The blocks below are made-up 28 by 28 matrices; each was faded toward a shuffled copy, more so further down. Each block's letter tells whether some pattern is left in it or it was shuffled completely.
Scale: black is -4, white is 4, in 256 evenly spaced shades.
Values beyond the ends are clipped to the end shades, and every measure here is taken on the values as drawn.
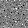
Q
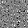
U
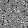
Q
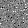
Q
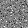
Q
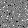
Q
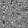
U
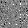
U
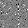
U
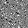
Q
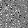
U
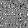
U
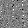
U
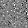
U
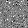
Q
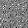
U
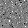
Q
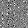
U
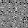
U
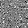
U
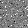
Q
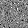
Q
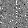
U
